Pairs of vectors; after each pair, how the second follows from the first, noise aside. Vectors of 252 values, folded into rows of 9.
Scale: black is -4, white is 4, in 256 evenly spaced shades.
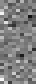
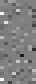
partly zeroed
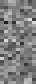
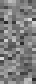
copied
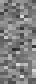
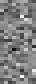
copied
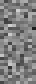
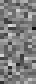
copied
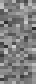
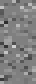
partly zeroed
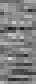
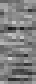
copied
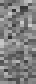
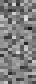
shuffled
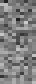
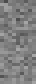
shrunk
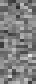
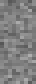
shrunk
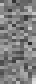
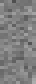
shrunk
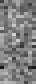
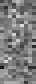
copied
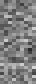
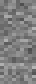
shrunk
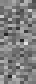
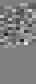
partly zeroed
